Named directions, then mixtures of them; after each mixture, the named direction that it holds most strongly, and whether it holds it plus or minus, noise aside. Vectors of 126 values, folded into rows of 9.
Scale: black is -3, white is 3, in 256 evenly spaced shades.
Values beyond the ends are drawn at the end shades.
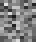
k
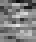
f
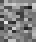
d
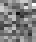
k, minus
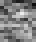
f, plus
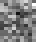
k, minus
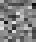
d, minus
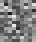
k, minus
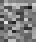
d, plus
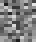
k, minus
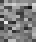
d, plus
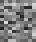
d, plus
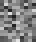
k, plus
